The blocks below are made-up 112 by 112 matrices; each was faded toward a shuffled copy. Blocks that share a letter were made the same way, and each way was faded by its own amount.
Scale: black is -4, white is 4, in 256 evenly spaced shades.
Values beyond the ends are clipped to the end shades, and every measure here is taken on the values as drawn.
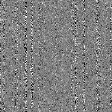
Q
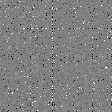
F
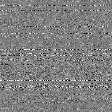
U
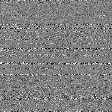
U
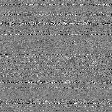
U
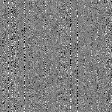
Q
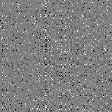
F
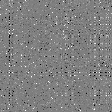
F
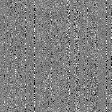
Q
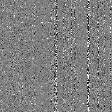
Q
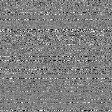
U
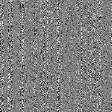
Q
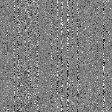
Q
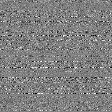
U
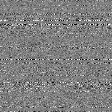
U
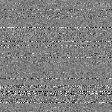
U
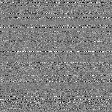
U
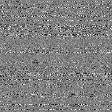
U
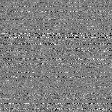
U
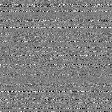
U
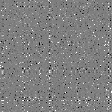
F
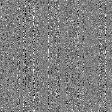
Q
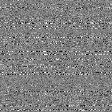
U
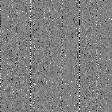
Q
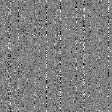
Q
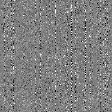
Q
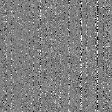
Q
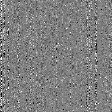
Q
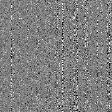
Q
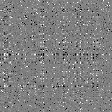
F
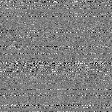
U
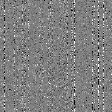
Q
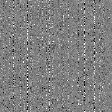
Q
